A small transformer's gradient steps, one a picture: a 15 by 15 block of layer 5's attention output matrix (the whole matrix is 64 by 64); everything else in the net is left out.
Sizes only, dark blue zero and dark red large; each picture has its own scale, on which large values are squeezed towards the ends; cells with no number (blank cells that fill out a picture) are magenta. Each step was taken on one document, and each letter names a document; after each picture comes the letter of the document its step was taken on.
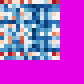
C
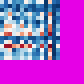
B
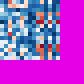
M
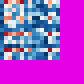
B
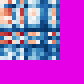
C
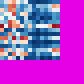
C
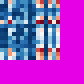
M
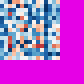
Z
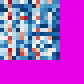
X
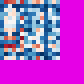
Z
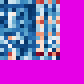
M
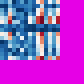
M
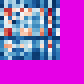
B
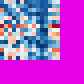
C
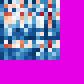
B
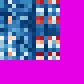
M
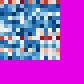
X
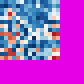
C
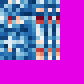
M
